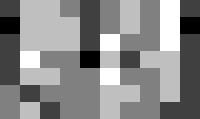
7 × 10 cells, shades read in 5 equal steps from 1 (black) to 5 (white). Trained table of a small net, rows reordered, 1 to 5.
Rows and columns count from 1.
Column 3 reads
4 4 4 3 4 3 2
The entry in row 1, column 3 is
4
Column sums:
15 27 24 23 16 28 23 22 29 13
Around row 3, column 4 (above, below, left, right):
4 3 4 2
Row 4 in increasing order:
1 2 2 2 3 3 4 4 4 5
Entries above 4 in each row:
1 1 2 1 1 0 0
